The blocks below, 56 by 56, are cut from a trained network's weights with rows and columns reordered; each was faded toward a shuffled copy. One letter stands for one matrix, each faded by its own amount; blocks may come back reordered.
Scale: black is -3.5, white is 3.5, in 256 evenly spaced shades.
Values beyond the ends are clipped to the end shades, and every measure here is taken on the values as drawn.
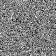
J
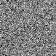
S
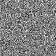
S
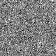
S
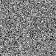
S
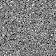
J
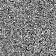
J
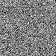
S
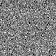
J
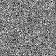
J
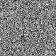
S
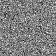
J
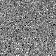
J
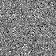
J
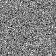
J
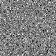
J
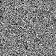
J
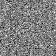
J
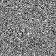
S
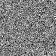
S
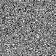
S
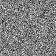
S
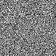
S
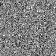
J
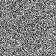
J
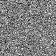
S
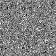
S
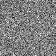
S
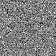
J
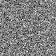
S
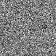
S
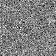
S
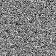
S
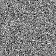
S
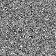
S
